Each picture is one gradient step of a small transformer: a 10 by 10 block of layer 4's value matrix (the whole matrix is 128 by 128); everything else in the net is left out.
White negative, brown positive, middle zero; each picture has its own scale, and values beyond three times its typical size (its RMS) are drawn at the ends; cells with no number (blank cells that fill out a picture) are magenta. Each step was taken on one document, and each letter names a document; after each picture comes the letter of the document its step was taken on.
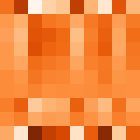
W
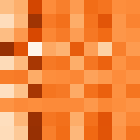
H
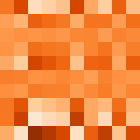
W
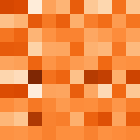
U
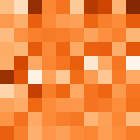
U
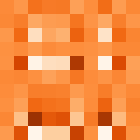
W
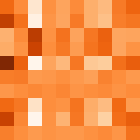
H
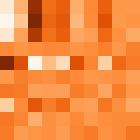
H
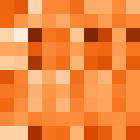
U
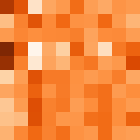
H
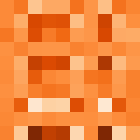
W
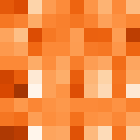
U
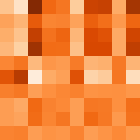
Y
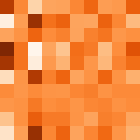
H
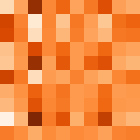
H
